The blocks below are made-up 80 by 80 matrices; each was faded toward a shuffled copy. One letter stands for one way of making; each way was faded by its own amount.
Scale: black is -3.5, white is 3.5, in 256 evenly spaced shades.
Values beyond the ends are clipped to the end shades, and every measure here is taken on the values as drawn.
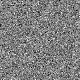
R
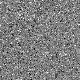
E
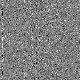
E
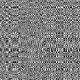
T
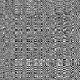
T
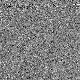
R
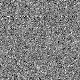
R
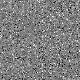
E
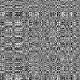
T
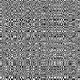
T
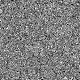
R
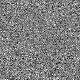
R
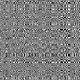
T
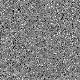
E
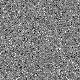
E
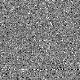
R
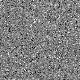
E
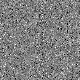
E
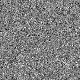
R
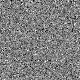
R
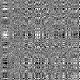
T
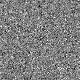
R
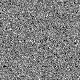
R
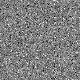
E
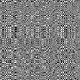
T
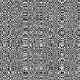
T
